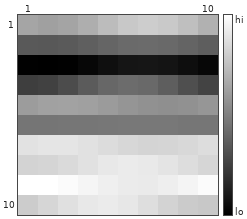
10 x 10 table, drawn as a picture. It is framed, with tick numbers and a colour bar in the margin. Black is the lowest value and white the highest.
The grain runs across in streaks. The bottom middle is the smoothest part. The top left is the ninth with the lowest average.
